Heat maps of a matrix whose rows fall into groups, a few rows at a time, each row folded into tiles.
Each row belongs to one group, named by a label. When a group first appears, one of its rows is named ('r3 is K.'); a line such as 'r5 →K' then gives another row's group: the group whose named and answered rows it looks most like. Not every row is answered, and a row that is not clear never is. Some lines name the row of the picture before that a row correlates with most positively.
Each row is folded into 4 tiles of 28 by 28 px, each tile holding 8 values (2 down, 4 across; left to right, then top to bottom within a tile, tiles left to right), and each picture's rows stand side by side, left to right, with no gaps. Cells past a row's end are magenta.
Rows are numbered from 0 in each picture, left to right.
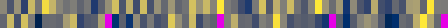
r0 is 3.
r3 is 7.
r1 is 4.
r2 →4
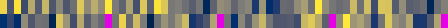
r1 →3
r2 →7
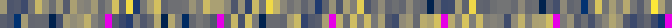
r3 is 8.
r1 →4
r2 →3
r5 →4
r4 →8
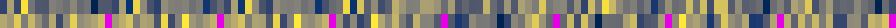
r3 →7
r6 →3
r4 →7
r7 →8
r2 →8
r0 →8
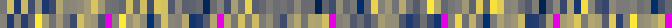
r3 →4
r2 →8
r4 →3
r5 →8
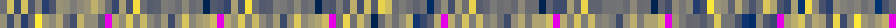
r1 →8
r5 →8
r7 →8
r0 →7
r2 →8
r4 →8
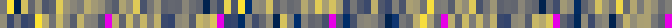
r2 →4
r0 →7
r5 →7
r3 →7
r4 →8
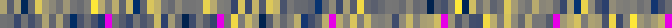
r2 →3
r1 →4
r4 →7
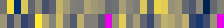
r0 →7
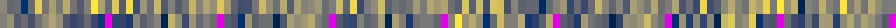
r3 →4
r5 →7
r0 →4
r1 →4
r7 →7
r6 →4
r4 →3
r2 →7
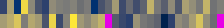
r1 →7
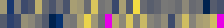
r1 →8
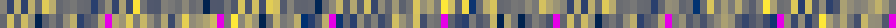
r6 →4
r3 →4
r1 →8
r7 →7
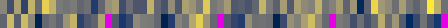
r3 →4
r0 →3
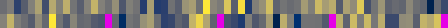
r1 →7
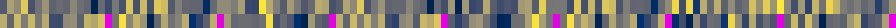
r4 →7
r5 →3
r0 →8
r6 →4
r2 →4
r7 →3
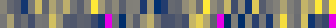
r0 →4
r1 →7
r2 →4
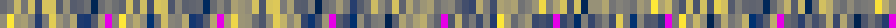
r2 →3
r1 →3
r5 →4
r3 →7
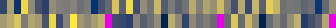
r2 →3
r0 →8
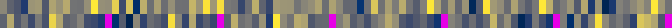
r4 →4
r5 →7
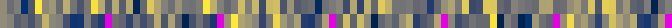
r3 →3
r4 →4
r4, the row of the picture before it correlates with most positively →4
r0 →4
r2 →3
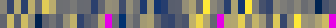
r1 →7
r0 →3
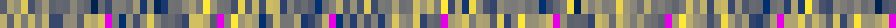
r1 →7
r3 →4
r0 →8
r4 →8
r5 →7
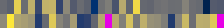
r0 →3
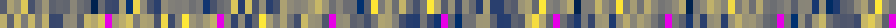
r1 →8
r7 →7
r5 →7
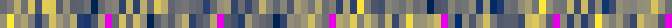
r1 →3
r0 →3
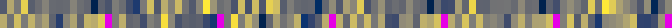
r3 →8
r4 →8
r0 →8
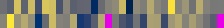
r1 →7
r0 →3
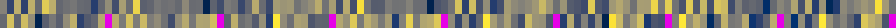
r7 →7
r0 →3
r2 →4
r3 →8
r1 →8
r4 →7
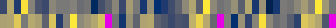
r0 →8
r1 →7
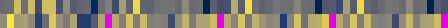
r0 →3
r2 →8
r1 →8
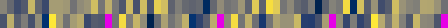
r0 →4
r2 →3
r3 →7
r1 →3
